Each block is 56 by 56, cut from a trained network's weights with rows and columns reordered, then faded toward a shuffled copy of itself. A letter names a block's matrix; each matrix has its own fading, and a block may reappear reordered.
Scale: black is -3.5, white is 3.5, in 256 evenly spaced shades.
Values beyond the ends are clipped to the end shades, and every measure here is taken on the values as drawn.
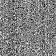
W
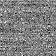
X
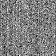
W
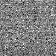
X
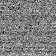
X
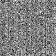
W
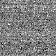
X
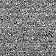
X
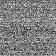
X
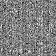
W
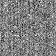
W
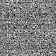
X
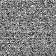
X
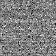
X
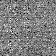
X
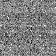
X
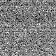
X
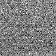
X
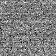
X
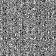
W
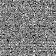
X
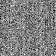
W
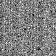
W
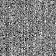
W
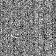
W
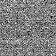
X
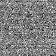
X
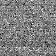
X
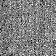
W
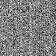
W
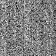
W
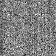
W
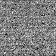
X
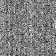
W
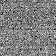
X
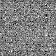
X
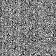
W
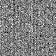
W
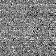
X
